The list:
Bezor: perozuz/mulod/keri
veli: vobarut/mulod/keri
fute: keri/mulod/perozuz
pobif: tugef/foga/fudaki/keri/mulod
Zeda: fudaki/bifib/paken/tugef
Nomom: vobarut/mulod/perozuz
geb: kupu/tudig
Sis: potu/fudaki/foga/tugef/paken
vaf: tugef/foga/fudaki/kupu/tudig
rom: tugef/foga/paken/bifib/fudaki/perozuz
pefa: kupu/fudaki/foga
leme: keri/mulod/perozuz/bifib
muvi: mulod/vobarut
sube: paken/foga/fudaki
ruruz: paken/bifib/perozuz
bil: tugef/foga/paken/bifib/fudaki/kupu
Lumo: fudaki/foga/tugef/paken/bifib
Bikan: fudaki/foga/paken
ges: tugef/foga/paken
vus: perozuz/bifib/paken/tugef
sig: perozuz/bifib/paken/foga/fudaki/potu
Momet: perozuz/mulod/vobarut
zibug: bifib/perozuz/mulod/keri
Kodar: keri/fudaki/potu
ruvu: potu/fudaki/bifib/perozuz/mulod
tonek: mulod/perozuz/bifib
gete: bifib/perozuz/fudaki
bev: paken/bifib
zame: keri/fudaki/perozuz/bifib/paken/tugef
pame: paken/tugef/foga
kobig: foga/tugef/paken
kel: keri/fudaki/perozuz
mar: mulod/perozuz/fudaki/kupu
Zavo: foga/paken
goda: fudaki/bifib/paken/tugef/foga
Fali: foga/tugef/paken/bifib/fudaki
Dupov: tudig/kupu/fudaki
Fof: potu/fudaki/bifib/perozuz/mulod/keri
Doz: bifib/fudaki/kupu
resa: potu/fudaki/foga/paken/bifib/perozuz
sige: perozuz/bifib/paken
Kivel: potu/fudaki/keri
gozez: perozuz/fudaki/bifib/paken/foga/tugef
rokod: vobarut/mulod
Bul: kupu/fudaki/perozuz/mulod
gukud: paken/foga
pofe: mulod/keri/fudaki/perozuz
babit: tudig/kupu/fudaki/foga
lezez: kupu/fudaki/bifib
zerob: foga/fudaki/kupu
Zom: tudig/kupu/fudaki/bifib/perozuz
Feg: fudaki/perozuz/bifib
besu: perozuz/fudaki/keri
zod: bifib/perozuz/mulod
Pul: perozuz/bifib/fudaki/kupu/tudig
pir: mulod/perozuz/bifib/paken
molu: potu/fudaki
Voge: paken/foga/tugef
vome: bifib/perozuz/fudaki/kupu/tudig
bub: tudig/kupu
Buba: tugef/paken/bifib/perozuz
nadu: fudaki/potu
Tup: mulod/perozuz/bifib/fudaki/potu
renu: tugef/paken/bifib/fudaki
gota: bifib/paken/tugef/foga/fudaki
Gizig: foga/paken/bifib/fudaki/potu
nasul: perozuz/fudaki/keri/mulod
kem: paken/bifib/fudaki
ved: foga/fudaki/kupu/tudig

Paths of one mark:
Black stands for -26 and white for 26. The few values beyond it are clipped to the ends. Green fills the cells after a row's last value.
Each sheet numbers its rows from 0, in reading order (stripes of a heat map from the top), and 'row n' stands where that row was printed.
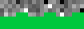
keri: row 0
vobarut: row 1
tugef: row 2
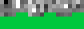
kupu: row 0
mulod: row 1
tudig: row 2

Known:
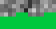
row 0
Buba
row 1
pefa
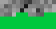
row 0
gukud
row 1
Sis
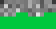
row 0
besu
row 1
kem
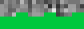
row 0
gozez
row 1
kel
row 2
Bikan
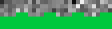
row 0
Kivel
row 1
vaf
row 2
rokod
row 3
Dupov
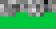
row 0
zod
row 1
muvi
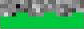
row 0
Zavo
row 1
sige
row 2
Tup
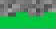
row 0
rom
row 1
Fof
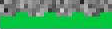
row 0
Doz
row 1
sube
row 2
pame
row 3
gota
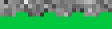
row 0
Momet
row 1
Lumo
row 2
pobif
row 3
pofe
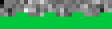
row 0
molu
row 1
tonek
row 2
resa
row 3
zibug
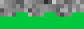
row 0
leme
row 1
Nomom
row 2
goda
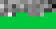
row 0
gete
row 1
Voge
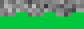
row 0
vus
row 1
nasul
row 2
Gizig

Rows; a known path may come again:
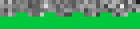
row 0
Pul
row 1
lezez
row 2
Fali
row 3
Zom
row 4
bev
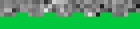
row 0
sig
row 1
veli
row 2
pofe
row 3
Zavo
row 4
Voge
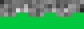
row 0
Kivel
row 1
ruvu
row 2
ges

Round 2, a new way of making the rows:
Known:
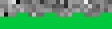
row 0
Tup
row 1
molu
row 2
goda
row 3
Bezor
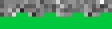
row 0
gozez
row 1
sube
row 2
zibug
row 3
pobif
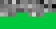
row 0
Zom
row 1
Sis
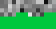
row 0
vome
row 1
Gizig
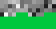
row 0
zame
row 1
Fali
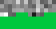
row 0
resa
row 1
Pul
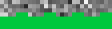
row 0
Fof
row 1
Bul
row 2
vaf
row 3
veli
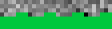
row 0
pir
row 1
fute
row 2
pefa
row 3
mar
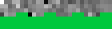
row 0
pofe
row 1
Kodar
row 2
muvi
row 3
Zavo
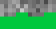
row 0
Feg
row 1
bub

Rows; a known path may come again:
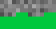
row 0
geb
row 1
rokod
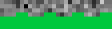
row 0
kobig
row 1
pefa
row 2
ved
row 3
Bikan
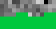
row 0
gukud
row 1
Gizig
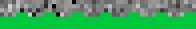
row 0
vome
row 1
Fali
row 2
Kodar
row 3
babit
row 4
bev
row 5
gete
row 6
gota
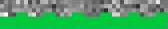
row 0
resa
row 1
ruvu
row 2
sige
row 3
Dupov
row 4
Fof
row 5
nasul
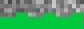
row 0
lezez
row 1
ruruz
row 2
Feg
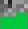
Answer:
goda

